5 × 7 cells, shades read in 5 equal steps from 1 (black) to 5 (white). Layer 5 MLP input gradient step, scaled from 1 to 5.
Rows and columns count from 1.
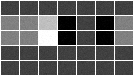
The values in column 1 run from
2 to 3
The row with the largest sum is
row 3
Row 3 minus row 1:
1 1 3 -1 0 -1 1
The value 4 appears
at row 2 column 3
